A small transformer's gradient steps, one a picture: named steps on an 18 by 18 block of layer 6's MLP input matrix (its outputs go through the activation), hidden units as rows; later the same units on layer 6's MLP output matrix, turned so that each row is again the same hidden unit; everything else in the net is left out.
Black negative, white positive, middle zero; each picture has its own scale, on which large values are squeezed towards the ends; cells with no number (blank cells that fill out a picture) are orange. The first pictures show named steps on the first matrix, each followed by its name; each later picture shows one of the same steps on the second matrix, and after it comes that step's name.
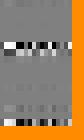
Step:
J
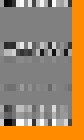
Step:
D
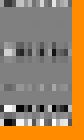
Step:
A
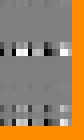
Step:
A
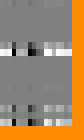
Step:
A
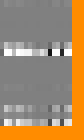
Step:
A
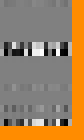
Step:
D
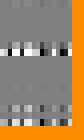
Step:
A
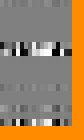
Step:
D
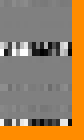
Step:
J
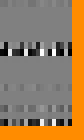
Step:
D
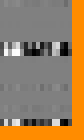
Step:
J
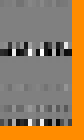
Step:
D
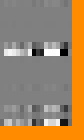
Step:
A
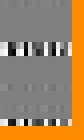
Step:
J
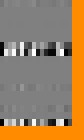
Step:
J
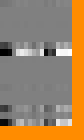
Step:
A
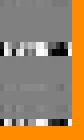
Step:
J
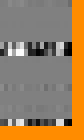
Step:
J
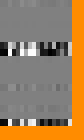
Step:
J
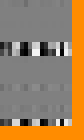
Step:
J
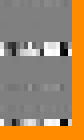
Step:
J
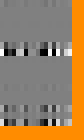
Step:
A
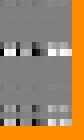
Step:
A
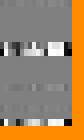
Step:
J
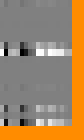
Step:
A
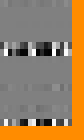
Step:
J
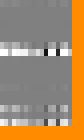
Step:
A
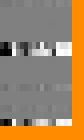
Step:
J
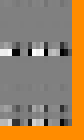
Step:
A
